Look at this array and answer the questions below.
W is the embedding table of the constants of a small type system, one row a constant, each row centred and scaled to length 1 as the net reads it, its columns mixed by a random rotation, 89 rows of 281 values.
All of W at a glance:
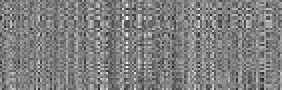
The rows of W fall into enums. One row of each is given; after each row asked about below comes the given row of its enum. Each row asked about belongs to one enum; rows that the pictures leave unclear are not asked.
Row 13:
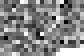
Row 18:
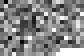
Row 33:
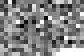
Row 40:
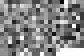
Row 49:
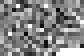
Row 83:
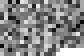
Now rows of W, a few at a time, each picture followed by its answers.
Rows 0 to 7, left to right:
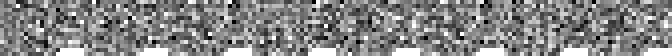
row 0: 49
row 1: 33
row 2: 13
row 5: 13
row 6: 83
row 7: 18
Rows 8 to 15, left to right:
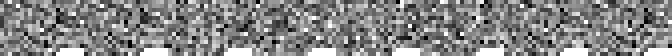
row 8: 49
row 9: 49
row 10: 83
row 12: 40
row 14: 49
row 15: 49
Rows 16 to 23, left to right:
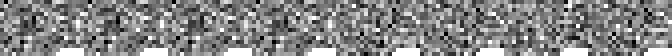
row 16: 18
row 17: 18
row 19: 18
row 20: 49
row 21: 49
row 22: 40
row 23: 49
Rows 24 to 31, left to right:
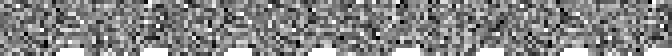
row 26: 49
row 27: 49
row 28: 13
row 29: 83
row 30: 49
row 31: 40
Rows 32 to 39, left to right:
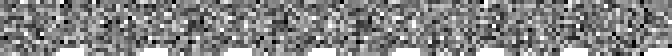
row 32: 13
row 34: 18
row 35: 18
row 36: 18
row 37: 40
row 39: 49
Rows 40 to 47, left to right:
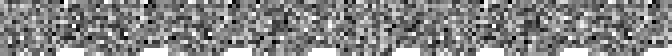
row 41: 13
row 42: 13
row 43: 18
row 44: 83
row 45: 40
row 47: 13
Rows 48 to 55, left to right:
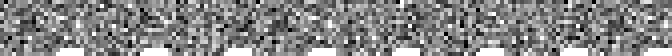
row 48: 18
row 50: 83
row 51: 18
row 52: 40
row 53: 49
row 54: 40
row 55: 18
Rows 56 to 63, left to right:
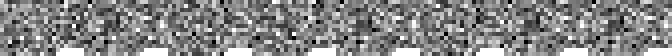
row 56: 40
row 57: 18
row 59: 13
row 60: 18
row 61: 49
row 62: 18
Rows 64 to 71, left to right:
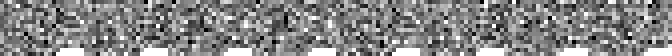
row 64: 49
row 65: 40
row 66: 18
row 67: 18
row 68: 49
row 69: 40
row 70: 33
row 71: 13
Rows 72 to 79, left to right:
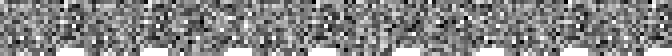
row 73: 40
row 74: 18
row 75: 40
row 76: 83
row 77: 33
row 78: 40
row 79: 40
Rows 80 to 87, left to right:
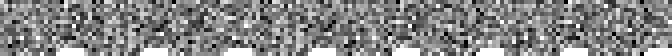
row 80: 40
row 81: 83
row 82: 18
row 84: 40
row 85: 49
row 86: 40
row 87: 49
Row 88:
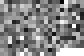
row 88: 40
